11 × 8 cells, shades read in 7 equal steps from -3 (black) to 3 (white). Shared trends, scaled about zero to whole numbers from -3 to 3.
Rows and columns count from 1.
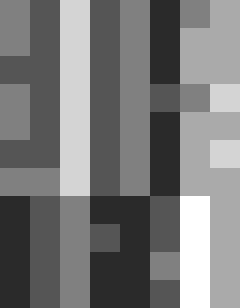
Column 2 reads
-1 -1 -1 -1 -1 -1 0 -1 -1 -1 -1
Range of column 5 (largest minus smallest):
2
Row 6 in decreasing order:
2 2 1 0 -1 -1 -1 -2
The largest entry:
3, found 4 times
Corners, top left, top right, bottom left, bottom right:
0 1 -2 1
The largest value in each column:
0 0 2 -1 0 0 3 2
